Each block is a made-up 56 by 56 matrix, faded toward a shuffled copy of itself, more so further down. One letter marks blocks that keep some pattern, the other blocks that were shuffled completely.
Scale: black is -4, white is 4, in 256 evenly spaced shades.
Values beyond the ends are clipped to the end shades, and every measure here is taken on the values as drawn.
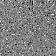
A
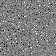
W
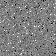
W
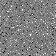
A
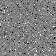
A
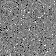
A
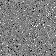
W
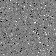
W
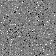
A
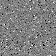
W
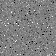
W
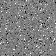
A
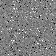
W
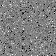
A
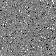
W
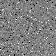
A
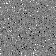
A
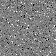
W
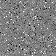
W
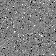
W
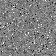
W
